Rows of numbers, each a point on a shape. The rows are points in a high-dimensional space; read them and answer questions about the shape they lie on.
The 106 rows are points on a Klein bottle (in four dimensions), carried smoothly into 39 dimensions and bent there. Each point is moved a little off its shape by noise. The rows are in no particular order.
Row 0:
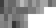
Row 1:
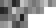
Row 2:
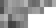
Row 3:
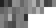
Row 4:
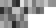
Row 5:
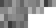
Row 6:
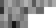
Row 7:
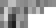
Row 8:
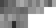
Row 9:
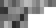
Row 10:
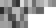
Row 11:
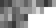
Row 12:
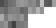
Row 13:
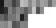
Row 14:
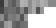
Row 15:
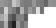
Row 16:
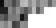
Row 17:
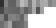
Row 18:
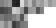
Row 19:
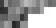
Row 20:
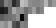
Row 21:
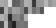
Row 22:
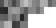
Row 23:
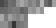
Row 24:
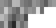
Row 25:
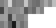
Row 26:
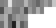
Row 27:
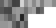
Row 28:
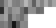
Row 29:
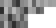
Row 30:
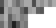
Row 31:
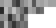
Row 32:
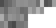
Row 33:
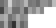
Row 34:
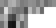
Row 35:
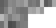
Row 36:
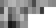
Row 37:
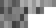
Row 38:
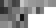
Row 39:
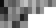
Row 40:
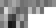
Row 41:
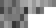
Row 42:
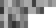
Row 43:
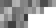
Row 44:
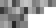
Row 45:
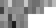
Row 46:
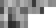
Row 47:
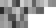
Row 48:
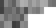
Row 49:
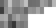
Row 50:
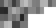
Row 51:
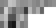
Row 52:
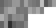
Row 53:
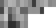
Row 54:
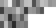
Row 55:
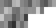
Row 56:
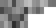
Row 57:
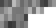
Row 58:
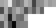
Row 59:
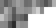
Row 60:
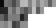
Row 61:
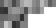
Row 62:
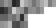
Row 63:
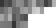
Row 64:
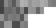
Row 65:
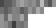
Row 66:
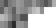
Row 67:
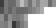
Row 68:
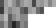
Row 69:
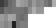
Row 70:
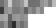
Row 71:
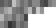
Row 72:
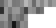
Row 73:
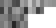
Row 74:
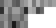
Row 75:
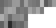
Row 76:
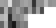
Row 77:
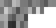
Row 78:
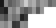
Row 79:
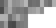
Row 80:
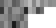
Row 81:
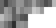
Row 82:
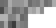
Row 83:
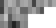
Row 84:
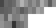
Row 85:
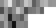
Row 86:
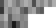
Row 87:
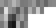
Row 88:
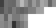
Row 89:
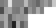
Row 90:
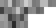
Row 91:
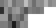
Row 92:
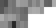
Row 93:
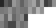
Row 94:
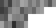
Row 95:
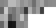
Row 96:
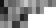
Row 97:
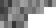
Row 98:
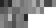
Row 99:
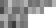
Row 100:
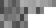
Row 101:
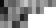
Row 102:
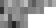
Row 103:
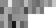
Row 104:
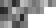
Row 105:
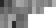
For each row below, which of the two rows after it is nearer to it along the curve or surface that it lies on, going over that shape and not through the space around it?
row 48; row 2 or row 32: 32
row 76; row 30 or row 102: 30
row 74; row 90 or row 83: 83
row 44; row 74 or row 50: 50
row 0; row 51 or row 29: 29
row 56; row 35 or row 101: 101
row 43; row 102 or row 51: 51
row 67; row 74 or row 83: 74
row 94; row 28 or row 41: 41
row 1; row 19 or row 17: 19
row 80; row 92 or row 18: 18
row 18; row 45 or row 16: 16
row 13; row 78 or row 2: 78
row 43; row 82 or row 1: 82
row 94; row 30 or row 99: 99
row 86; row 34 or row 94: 34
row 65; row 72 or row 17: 17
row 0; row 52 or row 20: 52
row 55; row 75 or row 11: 11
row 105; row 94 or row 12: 12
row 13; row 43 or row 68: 68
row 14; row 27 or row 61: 27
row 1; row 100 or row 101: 101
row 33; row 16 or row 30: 30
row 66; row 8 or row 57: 8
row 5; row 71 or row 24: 71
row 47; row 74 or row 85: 85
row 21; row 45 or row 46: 46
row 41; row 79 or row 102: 102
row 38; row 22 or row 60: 60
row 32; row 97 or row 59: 97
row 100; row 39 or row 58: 39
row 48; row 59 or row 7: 59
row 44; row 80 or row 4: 4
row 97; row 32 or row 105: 32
